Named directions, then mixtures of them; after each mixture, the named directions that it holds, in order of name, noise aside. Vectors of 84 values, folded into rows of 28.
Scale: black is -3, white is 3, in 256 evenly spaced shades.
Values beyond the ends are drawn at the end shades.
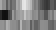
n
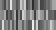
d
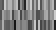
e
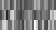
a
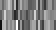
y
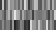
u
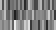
u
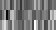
a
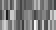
a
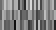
e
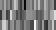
a, e, u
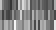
e, n, u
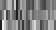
a, d, y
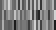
e, u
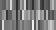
d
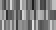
d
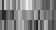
a, e, n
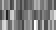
a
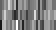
y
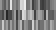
d, n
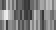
n, y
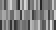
d, e, u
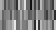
e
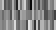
e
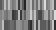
e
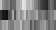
n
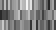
e, n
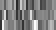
a, d, y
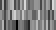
d, u, y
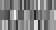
a, y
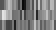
e, n
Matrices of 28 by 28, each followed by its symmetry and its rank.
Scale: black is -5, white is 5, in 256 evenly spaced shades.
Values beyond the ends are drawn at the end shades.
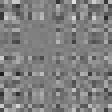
antisymmetric, rank two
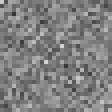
symmetric, full rank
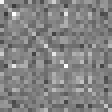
symmetric, rank five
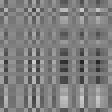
neither, rank one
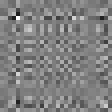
symmetric, rank two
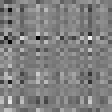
neither, rank two
